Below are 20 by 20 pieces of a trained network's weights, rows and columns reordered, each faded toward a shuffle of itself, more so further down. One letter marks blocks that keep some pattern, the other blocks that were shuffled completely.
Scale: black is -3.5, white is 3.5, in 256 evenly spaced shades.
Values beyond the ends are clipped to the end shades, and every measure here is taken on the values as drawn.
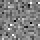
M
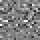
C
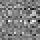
C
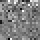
C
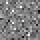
M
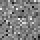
M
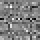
C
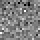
M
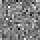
M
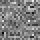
C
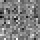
C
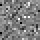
M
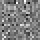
C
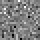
M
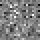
C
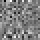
C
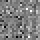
C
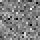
M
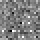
C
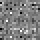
C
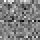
C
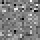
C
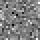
M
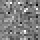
C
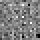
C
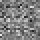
C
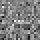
C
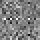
C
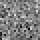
M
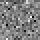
M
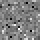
M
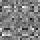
C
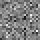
C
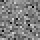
M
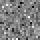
M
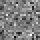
C
